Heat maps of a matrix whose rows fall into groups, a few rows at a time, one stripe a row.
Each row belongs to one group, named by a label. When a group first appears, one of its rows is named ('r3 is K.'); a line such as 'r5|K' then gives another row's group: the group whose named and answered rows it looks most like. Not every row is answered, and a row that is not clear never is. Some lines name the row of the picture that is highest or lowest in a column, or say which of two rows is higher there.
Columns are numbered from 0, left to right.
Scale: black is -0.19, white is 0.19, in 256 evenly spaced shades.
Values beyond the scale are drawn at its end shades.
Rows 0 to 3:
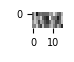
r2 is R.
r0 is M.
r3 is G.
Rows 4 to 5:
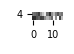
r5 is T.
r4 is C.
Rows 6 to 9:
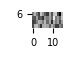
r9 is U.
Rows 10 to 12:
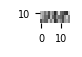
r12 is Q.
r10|R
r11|G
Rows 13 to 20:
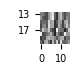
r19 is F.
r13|C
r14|C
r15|Q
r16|Q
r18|G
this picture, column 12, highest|18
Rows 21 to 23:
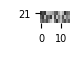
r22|T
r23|C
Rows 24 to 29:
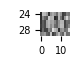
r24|U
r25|Q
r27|F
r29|G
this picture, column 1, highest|24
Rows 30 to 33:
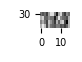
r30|C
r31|R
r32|M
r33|R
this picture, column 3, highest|31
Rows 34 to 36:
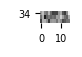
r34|R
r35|M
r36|U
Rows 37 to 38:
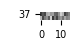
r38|G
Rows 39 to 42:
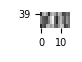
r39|U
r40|C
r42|F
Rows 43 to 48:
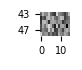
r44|F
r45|U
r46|M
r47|Q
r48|G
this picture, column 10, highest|44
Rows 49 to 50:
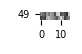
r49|R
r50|F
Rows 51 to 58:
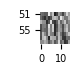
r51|Q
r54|Q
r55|Q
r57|U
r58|R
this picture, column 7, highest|52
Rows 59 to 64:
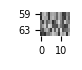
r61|G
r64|T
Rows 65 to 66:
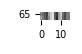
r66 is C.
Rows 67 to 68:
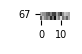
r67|G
